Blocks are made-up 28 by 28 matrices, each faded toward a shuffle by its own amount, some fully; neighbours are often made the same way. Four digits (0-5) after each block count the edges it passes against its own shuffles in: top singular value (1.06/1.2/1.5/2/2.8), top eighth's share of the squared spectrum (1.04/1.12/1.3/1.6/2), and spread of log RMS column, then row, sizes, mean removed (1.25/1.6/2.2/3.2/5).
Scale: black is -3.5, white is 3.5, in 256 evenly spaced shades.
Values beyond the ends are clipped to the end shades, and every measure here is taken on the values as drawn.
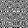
4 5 2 3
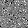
0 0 0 0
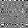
4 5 2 3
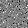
0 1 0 0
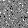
0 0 0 0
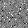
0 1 0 0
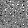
1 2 1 1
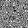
3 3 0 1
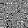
3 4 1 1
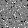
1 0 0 0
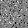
0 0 1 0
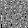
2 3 2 0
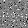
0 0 0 0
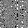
2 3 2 0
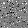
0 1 0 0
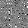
2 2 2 0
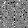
2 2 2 0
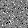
0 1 0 0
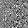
1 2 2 0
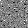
0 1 1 0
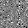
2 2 2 0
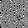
2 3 1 0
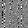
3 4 3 0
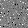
0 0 0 0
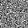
0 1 1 0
